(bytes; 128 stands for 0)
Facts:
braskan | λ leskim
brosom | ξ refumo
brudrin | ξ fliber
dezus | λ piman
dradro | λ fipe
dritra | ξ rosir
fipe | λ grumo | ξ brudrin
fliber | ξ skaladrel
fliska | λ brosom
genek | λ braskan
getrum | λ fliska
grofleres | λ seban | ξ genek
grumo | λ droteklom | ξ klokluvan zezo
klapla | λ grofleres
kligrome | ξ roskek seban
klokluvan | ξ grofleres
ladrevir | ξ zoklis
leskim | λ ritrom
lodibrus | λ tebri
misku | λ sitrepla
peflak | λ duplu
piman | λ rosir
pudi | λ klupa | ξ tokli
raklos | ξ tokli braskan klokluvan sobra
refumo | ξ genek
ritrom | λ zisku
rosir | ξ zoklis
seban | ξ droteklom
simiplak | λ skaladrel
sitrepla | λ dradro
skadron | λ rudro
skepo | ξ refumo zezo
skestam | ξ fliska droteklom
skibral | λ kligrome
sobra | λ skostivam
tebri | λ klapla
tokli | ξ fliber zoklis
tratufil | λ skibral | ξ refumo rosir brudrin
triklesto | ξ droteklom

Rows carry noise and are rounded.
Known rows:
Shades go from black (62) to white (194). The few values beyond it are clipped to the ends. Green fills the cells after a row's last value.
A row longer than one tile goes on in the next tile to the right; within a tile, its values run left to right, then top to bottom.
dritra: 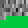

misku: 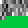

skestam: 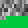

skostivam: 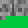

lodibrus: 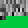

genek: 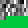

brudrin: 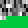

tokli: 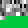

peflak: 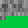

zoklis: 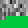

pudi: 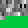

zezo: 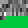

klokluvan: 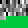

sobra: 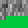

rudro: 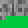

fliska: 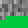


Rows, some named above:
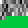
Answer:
misku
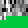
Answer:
fliber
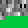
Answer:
pudi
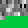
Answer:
pudi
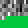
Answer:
braskan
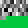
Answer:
droteklom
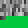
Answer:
klapla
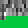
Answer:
skepo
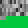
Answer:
ladrevir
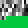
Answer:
seban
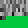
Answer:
tebri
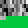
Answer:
fipe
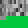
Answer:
ladrevir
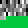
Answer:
klokluvan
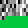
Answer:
grofleres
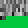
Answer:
tebri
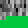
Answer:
tratufil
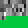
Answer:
brosom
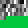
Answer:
genek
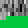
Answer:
zisku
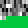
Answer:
brudrin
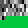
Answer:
refumo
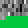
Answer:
leskim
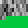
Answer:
dradro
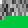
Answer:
sitrepla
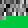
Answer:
grumo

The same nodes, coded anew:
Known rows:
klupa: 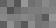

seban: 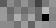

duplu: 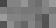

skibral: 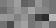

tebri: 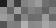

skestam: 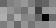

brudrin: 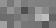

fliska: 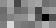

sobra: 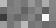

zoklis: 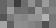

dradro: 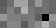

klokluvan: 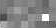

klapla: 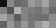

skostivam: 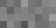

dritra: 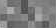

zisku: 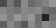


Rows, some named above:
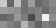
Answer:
raklos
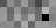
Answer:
seban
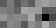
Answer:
ritrom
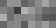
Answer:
leskim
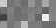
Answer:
sobra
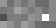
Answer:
klokluvan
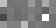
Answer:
sobra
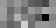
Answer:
kligrome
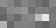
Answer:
refumo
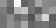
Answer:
grumo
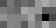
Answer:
ritrom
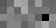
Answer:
dradro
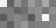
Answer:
pudi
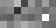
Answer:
braskan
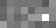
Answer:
zezo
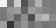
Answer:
tratufil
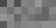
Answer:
lodibrus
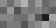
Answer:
sitrepla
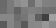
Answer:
misku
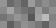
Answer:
ladrevir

